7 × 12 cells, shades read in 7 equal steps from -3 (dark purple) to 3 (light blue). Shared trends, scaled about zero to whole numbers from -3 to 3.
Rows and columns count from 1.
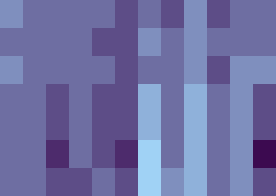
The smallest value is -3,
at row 6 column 12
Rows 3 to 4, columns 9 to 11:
1 -1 1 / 2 0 1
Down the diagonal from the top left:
1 0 0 0 -1 -2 3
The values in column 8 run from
-1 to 1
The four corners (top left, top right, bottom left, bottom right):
1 0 0 -1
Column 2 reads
0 0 0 0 0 0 0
